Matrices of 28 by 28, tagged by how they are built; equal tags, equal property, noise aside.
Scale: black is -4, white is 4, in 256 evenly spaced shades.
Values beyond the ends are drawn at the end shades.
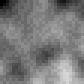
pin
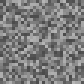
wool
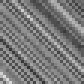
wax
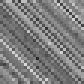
wax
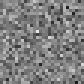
wool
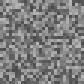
wool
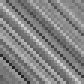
wax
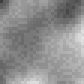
pin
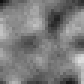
pin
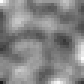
pin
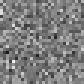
wool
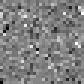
wool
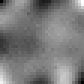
pin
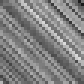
wax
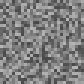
wool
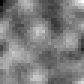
pin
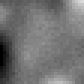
pin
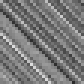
wax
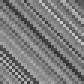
wax
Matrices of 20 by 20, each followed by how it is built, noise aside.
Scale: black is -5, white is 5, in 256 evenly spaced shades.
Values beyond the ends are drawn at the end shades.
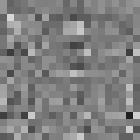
low rank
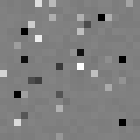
sparse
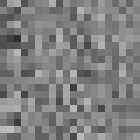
low rank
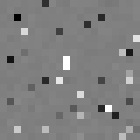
sparse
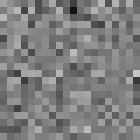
low rank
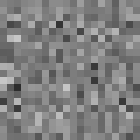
low rank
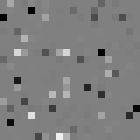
sparse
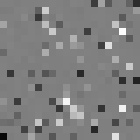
sparse
